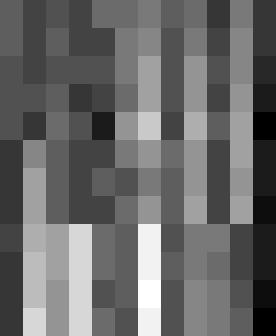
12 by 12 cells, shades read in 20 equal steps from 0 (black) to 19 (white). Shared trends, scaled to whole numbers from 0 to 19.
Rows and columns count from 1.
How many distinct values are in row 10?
10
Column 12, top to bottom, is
4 4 3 2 0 2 2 1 2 2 1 0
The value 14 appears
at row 10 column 2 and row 11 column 2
